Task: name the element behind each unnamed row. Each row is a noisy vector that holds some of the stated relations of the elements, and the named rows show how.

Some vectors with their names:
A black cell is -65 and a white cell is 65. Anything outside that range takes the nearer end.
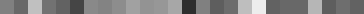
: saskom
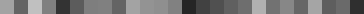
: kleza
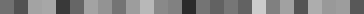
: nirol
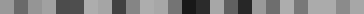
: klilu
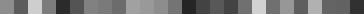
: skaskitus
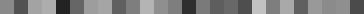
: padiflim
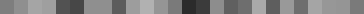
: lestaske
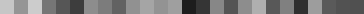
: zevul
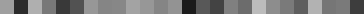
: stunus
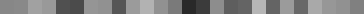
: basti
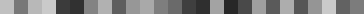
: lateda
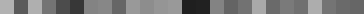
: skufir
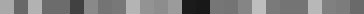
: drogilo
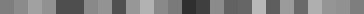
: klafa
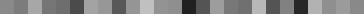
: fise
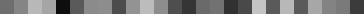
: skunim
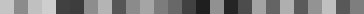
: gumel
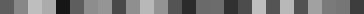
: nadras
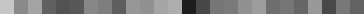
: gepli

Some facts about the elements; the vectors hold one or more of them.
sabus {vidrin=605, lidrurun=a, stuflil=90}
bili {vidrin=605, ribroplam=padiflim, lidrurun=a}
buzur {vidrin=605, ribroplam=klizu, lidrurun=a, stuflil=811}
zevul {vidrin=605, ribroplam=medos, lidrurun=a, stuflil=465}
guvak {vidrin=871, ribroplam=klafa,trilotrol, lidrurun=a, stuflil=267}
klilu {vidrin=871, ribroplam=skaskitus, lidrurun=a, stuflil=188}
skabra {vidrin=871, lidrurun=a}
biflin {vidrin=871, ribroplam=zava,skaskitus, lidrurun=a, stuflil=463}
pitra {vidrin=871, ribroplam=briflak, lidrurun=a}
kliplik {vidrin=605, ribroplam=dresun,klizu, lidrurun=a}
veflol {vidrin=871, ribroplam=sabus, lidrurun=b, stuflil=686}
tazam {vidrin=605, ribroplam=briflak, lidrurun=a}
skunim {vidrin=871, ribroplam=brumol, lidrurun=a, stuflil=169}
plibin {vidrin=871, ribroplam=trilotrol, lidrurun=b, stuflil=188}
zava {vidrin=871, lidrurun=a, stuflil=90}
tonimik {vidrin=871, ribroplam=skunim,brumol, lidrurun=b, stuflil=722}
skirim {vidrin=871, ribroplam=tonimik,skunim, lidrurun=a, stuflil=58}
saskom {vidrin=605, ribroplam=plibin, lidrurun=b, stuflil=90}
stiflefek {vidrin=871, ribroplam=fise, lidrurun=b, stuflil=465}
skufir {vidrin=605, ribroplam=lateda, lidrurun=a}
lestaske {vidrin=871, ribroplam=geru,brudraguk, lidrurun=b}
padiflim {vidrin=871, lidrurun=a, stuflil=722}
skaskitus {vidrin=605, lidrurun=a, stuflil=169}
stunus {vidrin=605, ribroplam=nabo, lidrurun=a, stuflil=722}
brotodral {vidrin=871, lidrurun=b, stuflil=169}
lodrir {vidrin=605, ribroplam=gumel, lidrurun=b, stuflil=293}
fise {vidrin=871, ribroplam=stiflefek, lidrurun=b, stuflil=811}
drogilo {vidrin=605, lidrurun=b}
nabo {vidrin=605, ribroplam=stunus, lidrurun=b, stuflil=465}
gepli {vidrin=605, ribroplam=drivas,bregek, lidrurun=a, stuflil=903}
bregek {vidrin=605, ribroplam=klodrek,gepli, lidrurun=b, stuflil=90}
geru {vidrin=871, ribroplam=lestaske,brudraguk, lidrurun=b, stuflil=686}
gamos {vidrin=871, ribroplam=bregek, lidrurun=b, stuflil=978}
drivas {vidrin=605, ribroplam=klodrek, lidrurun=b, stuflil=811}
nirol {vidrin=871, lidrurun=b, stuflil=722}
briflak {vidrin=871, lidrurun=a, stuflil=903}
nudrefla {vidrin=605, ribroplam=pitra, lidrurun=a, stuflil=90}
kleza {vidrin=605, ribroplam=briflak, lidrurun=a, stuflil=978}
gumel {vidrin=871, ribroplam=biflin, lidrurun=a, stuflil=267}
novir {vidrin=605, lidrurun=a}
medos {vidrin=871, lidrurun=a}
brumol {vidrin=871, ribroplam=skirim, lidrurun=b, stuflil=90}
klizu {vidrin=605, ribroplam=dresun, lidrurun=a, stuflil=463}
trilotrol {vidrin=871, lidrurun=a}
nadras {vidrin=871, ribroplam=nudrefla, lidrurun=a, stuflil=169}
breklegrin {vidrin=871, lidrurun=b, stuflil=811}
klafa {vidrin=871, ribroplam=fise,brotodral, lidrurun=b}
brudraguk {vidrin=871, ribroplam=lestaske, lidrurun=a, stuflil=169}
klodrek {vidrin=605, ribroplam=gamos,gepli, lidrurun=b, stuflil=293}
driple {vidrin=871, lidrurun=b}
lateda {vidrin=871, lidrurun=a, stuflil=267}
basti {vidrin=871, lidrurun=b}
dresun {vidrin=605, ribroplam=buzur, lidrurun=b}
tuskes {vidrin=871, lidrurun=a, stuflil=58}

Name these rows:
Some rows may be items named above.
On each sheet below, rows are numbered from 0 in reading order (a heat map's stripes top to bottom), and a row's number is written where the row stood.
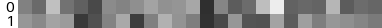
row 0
saskom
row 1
trilotrol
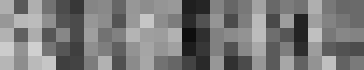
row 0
skufir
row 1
stiflefek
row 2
drivas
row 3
zevul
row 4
guvak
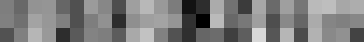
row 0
plibin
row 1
veflol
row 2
brotodral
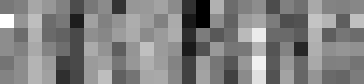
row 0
geru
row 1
klodrek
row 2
bregek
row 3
breklegrin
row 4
brumol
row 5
zava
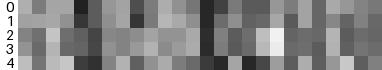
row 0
biflin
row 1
briflak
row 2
saskom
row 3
bregek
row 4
lateda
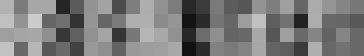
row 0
biflin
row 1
nabo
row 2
briflak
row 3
buzur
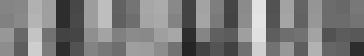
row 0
zava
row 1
zava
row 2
nudrefla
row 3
skaskitus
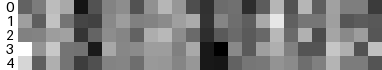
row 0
brudraguk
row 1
sabus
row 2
gamos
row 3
lodrir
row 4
klizu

